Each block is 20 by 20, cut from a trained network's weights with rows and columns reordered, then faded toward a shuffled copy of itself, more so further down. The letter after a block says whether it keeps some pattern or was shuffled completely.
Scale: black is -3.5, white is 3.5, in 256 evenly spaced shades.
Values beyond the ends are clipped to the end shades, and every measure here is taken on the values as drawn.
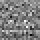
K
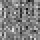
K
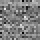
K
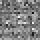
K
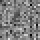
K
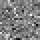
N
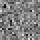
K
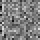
K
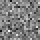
N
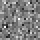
N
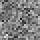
N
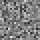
N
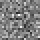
K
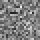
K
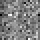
K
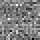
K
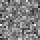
N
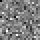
N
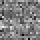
K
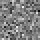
N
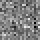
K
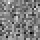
N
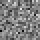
N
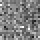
K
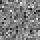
N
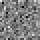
N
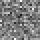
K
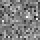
N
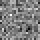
K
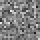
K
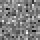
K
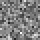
N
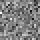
N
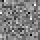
N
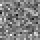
K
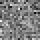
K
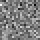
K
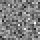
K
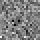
N
